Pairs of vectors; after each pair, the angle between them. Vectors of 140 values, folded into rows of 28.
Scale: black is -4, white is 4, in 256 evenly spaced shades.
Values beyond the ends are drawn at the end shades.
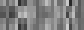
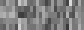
nearly opposite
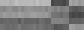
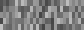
orthogonal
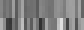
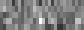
partly opposed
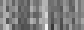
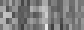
nearly parallel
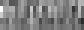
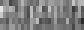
nearly parallel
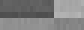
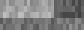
nearly opposite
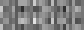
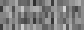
nearly opposite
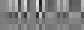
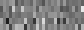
orthogonal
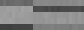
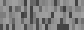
orthogonal
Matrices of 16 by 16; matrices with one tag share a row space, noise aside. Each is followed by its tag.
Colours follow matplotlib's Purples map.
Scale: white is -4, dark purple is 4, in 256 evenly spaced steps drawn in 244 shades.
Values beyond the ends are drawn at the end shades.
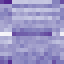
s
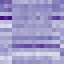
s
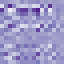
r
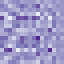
r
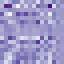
r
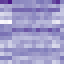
s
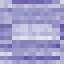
s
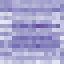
s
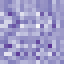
r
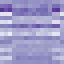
s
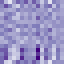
r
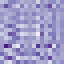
r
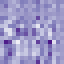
r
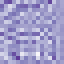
r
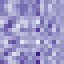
r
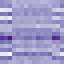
s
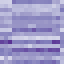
s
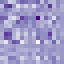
r
